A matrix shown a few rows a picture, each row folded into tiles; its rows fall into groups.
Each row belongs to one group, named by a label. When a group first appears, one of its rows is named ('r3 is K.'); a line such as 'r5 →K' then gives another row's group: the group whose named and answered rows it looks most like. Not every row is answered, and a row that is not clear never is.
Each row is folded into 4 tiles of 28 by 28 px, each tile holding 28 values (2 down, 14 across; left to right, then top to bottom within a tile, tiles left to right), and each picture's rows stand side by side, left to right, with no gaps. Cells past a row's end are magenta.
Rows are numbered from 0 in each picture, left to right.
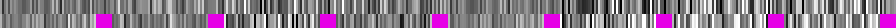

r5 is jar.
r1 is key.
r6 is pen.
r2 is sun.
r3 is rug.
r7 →pen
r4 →jar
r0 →jar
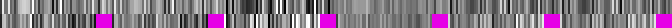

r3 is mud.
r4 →jar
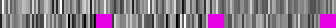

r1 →key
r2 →rug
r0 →mud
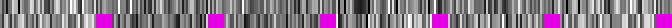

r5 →pen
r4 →sun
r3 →jar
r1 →rug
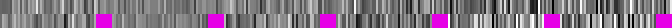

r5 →sun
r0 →key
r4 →jar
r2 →sun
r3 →rug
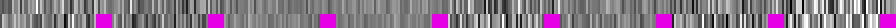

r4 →sun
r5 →key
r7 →pen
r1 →rug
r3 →key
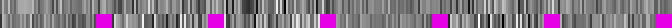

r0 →mud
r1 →key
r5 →sun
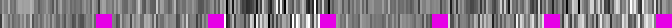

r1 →rug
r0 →mud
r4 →jar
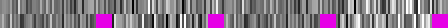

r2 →rug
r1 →key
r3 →pen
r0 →rug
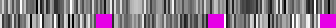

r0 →sun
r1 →mud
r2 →jar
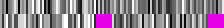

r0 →pen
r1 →sun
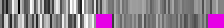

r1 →mud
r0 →pen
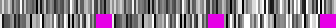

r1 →sun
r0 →sun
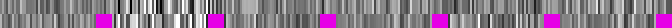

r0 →sun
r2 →mud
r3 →key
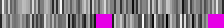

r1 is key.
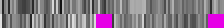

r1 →mud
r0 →jar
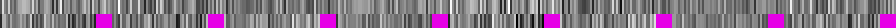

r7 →rug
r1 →rug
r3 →mud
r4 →mud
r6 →rug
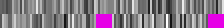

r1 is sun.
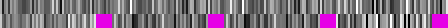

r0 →jar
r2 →rug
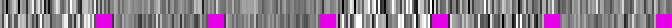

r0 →pen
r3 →pen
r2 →mud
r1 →mud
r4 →key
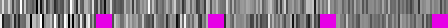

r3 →rug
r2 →mud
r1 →key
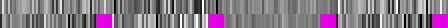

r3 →mud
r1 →jar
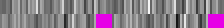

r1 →key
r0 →key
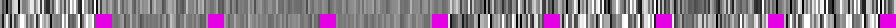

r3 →key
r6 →jar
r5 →pen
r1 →key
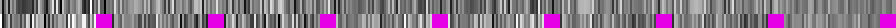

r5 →mud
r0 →jar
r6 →mud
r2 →key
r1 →mud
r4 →jar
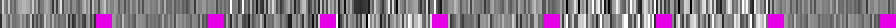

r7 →rug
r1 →rug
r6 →pen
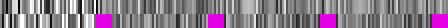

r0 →pen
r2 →mud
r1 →rug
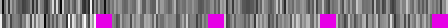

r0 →jar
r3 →sun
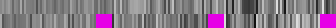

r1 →mud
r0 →sun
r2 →jar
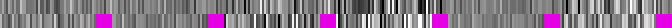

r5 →pen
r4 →rug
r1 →rug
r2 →key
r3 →jar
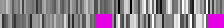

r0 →sun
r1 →pen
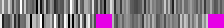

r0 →sun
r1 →jar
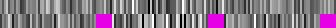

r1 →sun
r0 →key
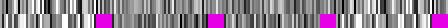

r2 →key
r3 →pen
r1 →mud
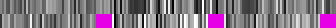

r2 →jar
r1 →jar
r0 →key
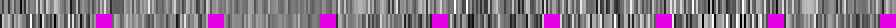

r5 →sun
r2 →rug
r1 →key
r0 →key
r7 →mud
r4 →rug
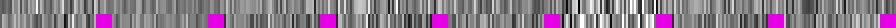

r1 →rug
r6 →mud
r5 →pen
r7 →jar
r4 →rug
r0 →key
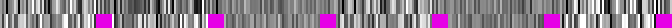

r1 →jar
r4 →rug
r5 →pen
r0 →pen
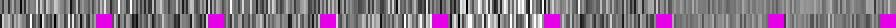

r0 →key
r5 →rug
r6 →sun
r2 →rug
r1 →rug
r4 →pen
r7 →mud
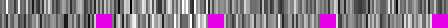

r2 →sun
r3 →jar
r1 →pen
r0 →rug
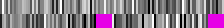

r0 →mud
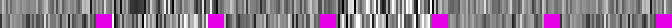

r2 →sun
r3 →pen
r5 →mud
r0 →mud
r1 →jar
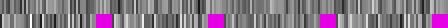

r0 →key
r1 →key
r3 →key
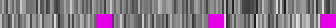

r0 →sun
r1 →key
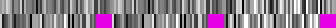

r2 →pen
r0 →sun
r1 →sun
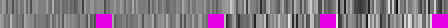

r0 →rug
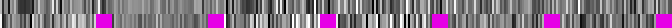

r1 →mud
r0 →jar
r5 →rug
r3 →sun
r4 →rug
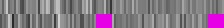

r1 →sun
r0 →key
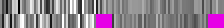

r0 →pen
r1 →mud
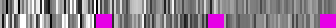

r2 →sun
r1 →mud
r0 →pen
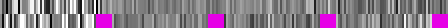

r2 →mud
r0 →pen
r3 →jar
